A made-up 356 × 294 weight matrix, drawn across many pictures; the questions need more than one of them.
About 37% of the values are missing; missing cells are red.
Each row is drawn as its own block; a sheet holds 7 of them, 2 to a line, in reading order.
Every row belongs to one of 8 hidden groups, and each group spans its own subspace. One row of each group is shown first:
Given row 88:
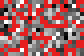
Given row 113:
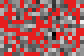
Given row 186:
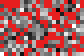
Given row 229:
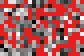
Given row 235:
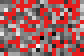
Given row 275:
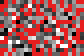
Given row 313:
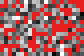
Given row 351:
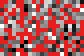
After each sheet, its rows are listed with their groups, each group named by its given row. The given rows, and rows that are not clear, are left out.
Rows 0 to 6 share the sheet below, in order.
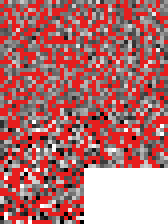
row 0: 88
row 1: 113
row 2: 351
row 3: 351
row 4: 113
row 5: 351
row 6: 351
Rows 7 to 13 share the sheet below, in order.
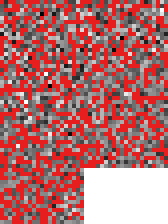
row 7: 229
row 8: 186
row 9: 313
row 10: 351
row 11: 275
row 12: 351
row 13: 351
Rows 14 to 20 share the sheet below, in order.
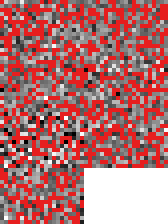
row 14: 235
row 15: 313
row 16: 229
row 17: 88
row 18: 235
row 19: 88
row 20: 351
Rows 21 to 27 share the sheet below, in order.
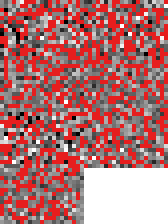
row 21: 235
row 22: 235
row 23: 275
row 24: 313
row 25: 88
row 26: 186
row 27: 351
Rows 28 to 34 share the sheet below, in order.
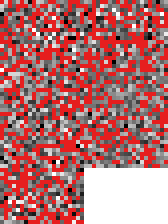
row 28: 313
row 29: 88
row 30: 88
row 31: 275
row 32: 229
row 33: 229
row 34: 275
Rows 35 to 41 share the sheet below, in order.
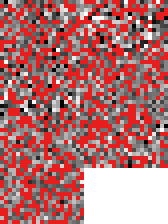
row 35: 229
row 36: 88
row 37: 313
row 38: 235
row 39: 313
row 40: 275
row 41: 229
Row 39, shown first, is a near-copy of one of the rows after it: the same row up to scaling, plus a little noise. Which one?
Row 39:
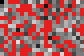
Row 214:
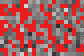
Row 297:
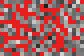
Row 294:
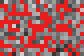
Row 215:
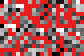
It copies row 297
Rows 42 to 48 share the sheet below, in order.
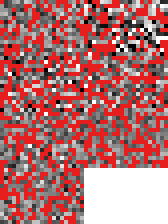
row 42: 186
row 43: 275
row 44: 186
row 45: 186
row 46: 313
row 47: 351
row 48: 229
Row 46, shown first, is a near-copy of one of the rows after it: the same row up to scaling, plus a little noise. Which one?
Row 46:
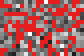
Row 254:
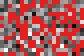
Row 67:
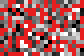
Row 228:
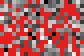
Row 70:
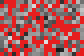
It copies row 67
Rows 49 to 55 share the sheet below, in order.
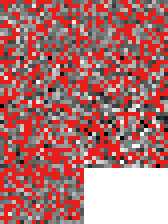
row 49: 235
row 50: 275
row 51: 235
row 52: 113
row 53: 235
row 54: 235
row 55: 186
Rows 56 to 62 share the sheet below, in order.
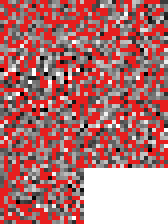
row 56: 351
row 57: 229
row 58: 88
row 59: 235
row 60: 88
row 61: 88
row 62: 113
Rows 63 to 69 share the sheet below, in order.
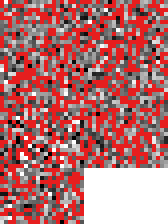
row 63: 229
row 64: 186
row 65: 88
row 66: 88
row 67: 313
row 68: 235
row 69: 351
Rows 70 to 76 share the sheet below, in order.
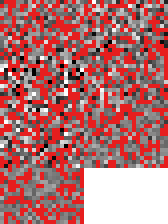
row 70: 313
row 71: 351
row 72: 88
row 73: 235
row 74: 235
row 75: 313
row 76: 186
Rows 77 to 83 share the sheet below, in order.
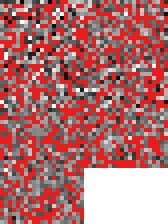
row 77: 235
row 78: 229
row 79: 229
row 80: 229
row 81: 275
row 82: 113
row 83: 275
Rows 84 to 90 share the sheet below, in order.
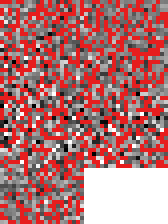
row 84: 235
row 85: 275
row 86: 351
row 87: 351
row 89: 235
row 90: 275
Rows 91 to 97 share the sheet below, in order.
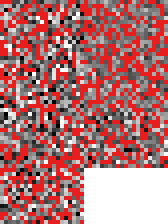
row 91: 275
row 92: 88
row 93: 235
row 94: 186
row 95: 229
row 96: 351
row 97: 88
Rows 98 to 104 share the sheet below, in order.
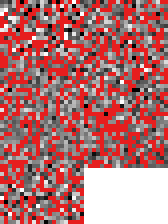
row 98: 88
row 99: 113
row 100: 275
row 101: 235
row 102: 113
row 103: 235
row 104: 186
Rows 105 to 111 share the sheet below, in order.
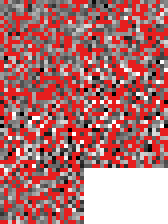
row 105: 275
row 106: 351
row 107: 229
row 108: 186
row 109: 235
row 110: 88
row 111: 275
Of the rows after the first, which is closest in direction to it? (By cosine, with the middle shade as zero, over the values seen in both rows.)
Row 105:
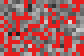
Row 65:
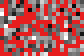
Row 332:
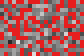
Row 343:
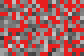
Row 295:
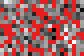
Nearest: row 343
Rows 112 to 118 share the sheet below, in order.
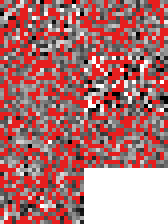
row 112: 88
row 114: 229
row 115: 351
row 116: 313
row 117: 186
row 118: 351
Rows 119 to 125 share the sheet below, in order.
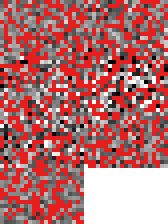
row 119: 313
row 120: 351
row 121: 275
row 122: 313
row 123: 275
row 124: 351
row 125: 113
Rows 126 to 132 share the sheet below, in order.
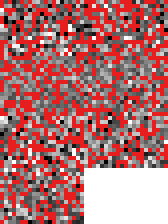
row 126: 235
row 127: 351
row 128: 235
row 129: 113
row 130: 275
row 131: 351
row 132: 113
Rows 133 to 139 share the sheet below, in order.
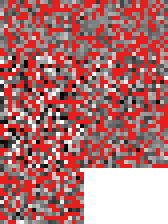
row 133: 88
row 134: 113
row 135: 113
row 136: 113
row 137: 88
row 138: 351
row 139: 186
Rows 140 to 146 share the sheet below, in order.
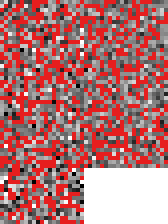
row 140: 351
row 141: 88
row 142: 235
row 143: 275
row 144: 186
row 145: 186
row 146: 88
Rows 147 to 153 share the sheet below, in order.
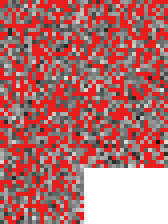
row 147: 313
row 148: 113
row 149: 235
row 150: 229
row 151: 351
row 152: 275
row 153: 351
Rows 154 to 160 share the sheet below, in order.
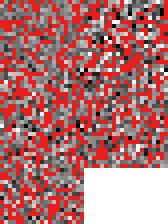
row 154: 351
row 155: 88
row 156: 88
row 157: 88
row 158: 88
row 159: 113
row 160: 186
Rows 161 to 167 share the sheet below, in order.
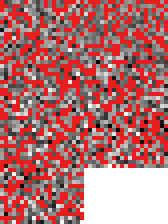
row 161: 186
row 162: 275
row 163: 235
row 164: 351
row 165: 186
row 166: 88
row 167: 351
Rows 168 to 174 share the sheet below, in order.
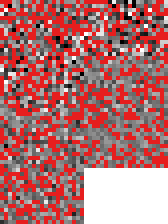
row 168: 275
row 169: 229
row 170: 88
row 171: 313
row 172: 186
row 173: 229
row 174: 186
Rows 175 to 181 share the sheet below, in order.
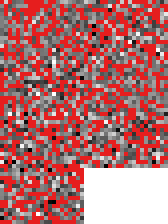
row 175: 229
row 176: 313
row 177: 113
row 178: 351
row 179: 351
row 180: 186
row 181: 235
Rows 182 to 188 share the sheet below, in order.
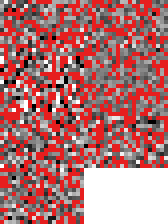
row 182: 351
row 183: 113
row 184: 313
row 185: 275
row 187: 229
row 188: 113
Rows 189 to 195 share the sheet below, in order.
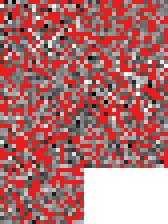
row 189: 113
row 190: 113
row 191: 113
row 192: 351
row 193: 186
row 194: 275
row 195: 235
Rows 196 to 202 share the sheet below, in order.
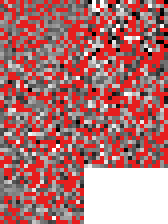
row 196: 275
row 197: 351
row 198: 313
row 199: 351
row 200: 88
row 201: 235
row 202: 229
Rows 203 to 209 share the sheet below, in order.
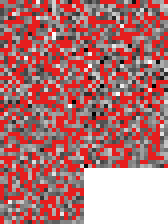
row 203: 113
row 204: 235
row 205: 186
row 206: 88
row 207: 351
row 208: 351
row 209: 275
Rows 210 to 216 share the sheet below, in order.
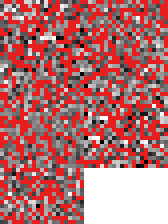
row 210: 351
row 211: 186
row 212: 88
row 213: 186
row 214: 313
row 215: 313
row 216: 186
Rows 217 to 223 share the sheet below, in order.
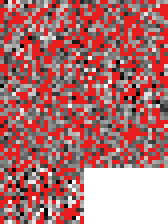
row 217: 351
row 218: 186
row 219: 186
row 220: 113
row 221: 88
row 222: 88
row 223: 113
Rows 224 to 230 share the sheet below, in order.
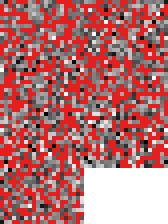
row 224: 351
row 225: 275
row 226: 88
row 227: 275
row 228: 313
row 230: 351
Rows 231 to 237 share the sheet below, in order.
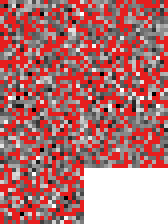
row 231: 229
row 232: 186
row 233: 235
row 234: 313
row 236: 88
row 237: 351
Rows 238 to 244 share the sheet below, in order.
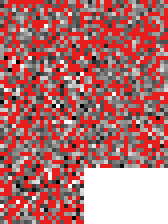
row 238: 113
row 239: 113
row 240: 229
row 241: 351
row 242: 229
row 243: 229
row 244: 113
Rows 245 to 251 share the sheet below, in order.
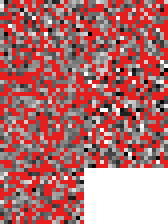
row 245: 186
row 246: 186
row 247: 113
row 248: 313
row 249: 113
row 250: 113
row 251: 229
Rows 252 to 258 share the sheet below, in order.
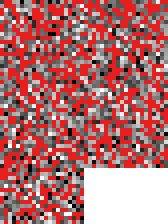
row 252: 235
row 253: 313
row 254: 313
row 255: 113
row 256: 275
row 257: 113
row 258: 275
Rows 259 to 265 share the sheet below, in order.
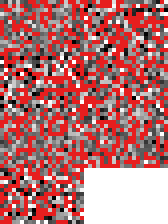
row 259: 351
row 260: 229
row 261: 235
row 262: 313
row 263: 88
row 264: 313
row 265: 186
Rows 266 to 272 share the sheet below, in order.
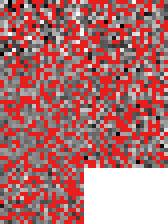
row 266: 351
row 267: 235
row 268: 351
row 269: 229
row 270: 88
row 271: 229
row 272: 113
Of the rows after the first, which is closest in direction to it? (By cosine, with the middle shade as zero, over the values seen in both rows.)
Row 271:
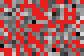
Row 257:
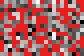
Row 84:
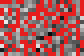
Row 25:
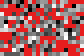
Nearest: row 84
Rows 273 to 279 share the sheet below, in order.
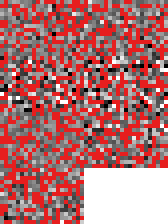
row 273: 113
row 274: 275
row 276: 229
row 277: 351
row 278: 88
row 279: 351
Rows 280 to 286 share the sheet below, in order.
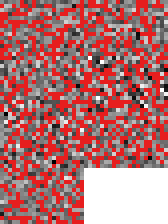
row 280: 229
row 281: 113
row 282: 235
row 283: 229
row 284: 229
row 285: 275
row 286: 229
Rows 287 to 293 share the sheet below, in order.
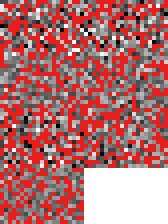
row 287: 275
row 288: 186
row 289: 275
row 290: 235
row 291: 113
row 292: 235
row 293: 313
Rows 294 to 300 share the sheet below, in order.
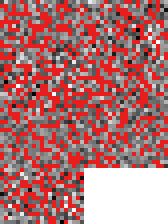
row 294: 313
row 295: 351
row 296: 88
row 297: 313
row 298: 229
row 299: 351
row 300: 351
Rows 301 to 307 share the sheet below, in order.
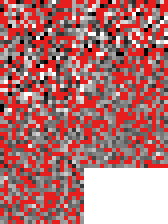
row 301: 186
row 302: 229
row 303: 351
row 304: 88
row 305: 313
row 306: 351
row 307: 88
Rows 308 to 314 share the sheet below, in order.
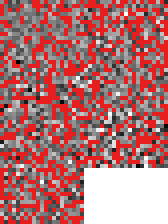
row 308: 351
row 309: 229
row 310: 313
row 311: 88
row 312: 186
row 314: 229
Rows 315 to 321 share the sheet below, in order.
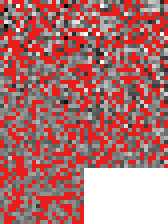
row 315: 88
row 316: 229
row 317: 275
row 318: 229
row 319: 186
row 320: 229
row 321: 186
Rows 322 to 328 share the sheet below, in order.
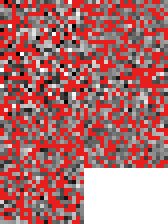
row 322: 186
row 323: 113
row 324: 275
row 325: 275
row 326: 351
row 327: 88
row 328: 275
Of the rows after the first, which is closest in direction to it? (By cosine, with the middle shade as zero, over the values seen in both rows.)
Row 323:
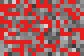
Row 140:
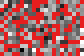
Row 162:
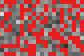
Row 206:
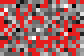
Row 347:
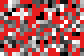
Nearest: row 206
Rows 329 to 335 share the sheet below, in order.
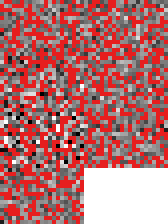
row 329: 229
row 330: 351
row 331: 351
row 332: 235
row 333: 88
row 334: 88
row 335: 351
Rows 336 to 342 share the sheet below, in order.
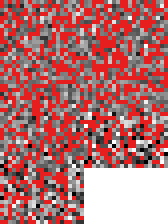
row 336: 351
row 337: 313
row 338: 113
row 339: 313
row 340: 313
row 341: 275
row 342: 186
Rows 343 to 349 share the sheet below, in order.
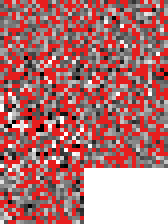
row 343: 113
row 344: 235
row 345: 351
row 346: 88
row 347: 229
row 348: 186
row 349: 351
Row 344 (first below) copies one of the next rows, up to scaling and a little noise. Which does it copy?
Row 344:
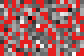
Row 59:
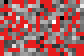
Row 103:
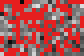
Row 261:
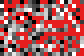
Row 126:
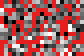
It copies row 261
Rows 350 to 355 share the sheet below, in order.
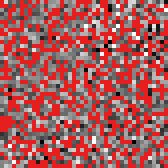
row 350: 351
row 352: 275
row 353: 88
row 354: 275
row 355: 313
